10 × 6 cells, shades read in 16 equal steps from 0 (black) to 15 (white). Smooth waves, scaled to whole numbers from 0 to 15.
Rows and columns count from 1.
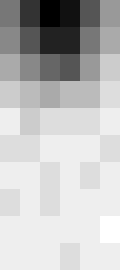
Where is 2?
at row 2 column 3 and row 2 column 4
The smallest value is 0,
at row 1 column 3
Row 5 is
14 12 13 13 13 14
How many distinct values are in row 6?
2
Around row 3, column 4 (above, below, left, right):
2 11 6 9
